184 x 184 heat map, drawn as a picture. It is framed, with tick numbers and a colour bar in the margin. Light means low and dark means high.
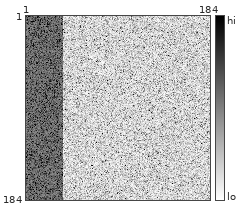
Average level on the scale: 30%. Seam: vertical, 20% of the way across, the left part higher. Stripes: none.
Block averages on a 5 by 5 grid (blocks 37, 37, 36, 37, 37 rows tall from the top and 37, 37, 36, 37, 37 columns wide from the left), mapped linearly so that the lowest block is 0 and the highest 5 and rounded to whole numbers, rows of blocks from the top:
50000
50000
50000
50000
50000
